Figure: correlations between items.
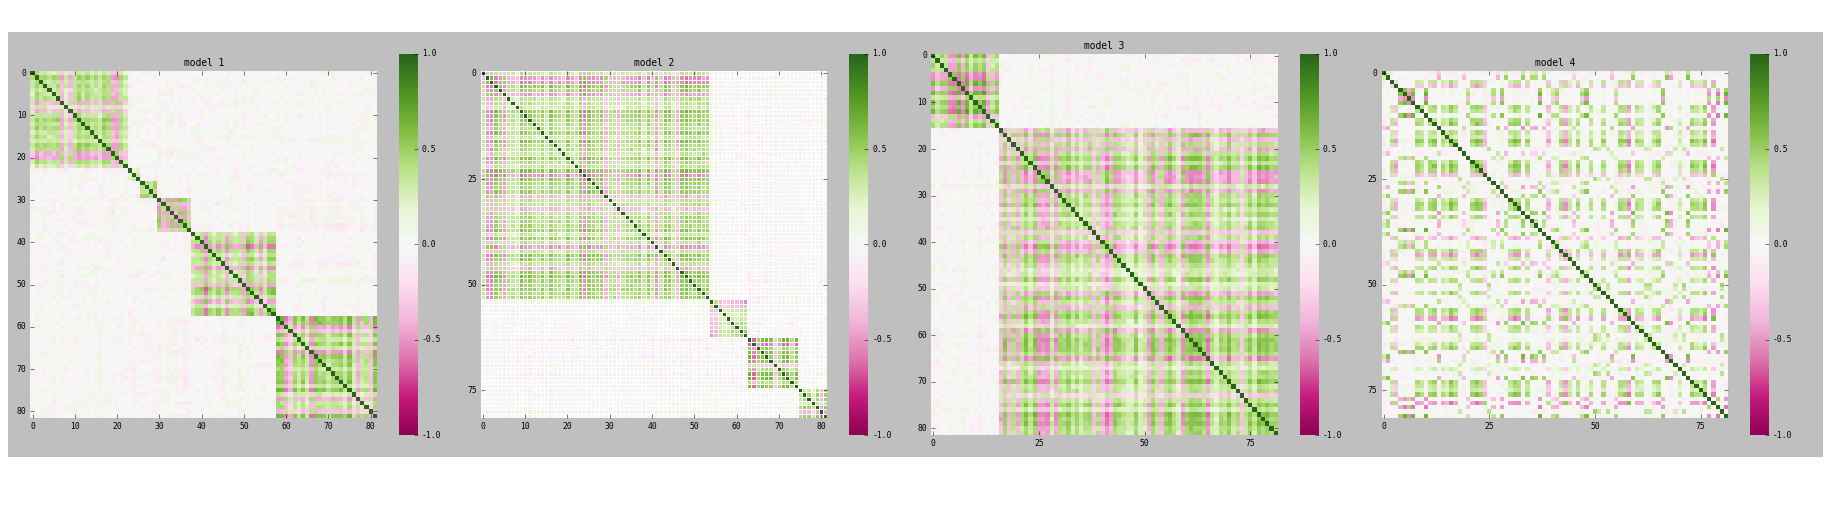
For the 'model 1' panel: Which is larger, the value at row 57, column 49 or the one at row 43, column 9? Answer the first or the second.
the first
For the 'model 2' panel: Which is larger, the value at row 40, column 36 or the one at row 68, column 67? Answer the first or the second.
the second
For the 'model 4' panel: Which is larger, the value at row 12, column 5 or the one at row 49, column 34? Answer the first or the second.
the second
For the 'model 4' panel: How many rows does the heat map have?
82
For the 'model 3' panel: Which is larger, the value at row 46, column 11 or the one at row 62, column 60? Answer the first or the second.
the second
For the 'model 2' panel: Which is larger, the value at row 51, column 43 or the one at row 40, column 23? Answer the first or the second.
the first
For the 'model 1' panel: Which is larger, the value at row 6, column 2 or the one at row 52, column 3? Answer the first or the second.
the first
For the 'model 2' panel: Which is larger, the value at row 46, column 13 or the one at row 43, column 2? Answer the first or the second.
the first
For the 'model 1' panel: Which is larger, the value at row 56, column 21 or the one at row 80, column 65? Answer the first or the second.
the first
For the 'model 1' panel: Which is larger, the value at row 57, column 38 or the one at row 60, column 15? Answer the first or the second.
the first
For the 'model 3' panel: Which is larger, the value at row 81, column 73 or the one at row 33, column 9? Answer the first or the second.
the second
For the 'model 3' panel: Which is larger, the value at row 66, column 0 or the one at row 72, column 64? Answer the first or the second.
the second
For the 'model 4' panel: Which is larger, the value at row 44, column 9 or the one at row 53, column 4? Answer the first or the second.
the first
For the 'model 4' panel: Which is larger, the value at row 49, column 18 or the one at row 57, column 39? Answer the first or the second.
the first
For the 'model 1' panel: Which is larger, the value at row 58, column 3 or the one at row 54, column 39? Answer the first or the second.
the first
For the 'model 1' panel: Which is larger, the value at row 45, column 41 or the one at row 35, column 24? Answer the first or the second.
the second
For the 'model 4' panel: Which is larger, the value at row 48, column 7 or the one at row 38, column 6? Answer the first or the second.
the first
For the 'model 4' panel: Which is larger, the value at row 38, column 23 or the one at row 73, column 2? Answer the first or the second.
the second
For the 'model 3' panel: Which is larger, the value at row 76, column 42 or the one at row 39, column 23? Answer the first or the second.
the second
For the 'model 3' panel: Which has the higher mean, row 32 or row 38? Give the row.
32
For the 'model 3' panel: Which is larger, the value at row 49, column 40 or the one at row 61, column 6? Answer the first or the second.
the second
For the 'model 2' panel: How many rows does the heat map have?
82
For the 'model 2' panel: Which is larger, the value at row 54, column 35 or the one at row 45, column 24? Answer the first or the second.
the first
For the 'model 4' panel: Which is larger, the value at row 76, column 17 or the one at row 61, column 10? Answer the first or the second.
the first
